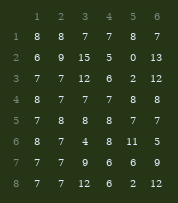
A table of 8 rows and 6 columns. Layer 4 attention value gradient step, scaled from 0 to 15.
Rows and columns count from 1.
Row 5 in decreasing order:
8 8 8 7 7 7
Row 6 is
8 7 4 8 11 5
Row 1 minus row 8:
1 1 -5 1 6 -5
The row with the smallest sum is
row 6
